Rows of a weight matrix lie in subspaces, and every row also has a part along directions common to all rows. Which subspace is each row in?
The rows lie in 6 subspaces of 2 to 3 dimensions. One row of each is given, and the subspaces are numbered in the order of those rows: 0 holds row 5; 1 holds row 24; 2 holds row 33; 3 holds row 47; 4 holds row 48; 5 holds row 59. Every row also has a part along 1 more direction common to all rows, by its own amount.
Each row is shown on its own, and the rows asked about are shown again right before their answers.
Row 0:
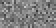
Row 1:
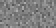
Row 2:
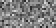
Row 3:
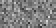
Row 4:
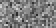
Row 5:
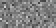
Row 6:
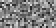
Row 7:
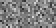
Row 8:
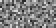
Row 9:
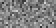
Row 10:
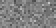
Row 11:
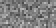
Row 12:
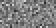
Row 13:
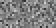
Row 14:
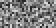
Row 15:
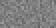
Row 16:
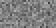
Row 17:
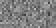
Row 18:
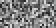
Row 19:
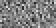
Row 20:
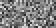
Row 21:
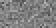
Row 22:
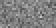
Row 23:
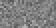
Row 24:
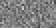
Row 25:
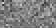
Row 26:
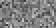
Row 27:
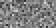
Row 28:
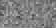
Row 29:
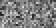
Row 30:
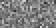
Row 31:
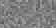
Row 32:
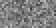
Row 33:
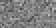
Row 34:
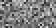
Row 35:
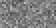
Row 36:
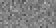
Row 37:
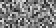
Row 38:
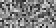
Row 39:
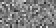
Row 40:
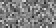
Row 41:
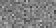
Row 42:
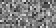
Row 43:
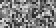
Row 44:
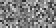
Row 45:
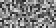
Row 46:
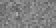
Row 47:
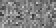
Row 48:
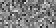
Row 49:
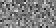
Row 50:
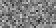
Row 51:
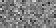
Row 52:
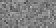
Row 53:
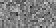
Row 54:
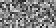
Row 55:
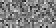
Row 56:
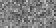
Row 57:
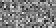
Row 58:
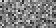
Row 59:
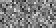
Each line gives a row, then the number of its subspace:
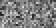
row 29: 3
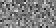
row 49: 1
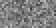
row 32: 0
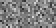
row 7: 5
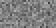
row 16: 4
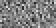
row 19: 1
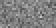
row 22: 5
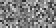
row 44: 5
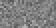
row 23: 4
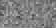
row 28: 3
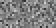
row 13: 5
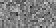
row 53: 3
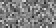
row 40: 5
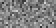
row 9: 4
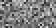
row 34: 2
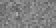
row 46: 3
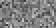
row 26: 3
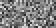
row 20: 4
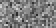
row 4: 3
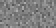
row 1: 1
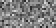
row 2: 0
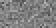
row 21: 2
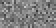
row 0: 5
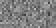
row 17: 4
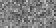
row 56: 0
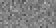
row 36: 4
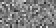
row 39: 0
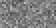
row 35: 0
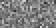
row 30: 1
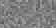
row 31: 1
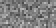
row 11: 5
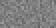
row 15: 1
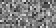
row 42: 4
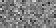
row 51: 2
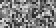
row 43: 3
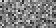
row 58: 2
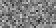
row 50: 0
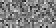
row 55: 5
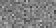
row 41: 2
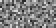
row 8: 2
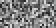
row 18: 3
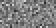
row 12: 0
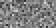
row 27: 1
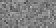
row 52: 0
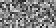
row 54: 0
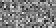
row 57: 0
